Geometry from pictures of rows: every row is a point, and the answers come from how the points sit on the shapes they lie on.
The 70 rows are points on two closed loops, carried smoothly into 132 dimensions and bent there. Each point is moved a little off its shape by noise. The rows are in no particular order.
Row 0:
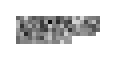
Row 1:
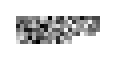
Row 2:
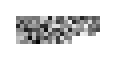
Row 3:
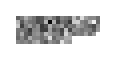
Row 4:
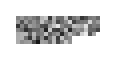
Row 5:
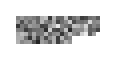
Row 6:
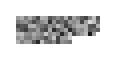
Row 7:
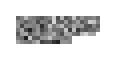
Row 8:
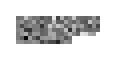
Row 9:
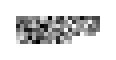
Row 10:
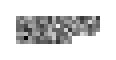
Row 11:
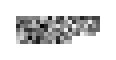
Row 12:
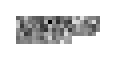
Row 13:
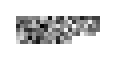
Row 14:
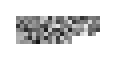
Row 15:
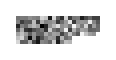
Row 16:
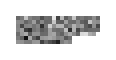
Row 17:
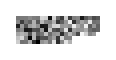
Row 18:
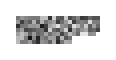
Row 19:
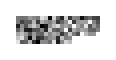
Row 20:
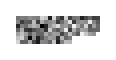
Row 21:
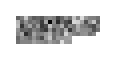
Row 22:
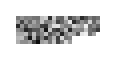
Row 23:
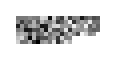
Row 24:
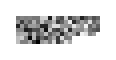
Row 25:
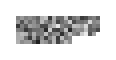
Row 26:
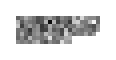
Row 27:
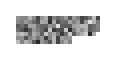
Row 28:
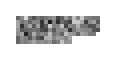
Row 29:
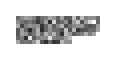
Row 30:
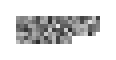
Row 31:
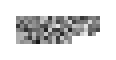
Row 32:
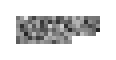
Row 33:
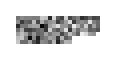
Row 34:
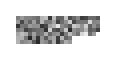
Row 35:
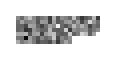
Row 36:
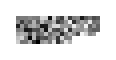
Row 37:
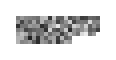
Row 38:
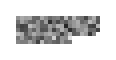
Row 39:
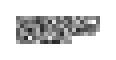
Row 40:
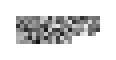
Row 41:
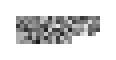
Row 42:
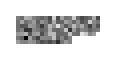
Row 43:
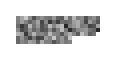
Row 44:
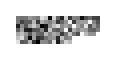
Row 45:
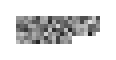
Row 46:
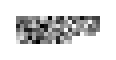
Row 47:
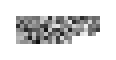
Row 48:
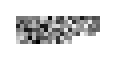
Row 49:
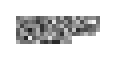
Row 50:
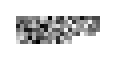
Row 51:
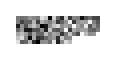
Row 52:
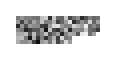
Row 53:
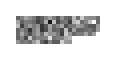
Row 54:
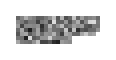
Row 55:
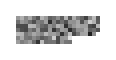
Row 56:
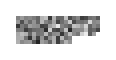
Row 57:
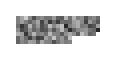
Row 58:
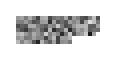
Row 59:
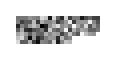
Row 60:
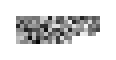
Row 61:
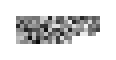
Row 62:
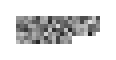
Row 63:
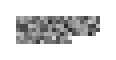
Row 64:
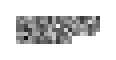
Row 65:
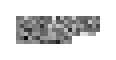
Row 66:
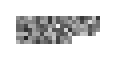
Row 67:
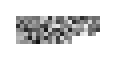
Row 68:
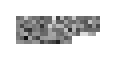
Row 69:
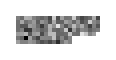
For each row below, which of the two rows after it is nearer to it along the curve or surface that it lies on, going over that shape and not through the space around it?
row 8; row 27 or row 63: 27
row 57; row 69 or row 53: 53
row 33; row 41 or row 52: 41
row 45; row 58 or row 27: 58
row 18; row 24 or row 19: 19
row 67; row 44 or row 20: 44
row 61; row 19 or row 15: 19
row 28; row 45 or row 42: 45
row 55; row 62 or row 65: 62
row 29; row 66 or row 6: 66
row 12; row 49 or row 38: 49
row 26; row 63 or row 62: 63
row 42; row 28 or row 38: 38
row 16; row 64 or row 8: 8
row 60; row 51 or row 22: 22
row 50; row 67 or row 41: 67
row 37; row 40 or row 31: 31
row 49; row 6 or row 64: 64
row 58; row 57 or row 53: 57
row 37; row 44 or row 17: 44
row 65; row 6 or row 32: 6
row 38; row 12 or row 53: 12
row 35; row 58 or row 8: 8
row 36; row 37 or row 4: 4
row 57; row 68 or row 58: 58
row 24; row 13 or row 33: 13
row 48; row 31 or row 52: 52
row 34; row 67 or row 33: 33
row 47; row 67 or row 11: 67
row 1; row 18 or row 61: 61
